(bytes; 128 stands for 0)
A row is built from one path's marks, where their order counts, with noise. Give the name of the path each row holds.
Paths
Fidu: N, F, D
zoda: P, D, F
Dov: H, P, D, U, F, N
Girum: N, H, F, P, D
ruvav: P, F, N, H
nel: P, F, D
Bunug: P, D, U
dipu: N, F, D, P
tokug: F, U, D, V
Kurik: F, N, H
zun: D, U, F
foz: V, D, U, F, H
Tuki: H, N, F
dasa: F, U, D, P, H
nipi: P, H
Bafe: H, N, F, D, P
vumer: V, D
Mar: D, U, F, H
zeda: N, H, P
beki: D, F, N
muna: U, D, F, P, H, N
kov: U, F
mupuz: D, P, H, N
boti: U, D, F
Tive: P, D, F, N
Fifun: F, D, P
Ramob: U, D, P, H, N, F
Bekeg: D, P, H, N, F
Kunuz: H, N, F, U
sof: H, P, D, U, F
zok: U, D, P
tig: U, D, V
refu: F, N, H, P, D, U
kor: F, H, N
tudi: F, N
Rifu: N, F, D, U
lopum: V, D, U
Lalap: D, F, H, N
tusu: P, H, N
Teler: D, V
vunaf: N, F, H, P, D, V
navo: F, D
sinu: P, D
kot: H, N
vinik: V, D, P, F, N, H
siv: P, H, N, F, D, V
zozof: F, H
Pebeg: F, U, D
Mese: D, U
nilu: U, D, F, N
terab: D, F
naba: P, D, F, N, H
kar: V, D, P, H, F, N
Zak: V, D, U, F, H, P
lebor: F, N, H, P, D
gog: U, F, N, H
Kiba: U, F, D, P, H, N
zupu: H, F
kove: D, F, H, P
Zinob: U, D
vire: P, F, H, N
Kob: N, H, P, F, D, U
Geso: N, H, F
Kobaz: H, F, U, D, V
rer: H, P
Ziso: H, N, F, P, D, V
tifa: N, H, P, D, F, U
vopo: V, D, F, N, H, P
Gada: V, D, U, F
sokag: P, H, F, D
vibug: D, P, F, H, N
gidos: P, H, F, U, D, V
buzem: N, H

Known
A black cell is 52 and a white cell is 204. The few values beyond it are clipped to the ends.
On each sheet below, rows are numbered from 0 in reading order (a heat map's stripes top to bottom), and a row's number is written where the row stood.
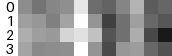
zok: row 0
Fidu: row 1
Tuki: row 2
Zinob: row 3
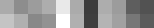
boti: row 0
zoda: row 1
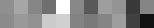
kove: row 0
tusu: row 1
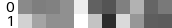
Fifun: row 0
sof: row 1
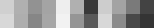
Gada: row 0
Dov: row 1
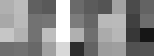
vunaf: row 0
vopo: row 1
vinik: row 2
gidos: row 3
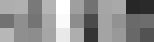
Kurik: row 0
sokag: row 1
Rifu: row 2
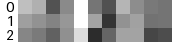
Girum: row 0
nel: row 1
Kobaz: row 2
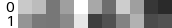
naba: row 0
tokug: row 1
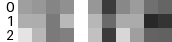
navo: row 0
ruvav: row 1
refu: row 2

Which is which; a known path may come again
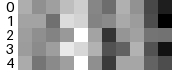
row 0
nilu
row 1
kar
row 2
nel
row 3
Bekeg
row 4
Pebeg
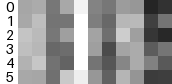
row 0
buzem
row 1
vopo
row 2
naba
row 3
lebor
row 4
vumer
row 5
Geso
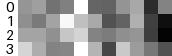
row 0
zeda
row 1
Ramob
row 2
kot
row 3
Bunug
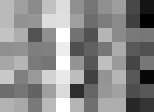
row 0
tudi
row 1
vibug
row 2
Girum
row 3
tig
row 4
Zak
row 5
Kunuz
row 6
gidos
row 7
ruvav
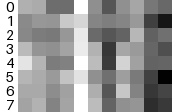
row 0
sinu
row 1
tusu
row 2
dipu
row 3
Rifu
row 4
refu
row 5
Lalap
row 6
Mar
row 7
zozof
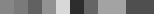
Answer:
Kobaz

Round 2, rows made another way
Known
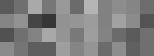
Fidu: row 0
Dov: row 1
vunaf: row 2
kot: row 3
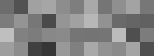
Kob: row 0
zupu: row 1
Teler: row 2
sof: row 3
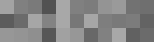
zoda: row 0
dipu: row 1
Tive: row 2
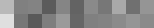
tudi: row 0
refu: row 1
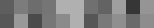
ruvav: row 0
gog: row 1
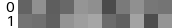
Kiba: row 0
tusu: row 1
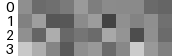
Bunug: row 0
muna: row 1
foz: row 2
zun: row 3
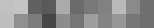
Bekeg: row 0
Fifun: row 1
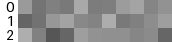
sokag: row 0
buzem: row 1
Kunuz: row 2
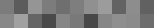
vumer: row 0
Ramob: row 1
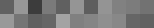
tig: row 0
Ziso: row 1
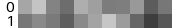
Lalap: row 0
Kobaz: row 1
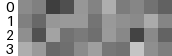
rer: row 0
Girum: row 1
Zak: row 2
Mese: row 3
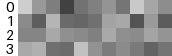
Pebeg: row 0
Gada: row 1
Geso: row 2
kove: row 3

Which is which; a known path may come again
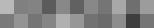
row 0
tudi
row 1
vire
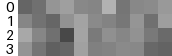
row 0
buzem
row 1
nipi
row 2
Tuki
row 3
Ziso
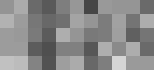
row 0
nilu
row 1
kor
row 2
naba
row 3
boti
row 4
Mar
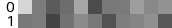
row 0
lebor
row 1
zok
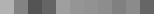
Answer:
Kunuz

